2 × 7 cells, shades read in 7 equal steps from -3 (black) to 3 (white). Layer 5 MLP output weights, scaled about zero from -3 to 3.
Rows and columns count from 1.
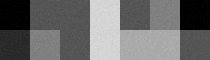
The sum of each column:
-5 -1 -2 4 0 1 -4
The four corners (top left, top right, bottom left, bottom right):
-3 -3 -2 -1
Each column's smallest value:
-3 -1 -1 2 -1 0 -3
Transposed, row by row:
-3 -2 / -1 0 / -1 -1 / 2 2 / -1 1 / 0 1 / -3 -1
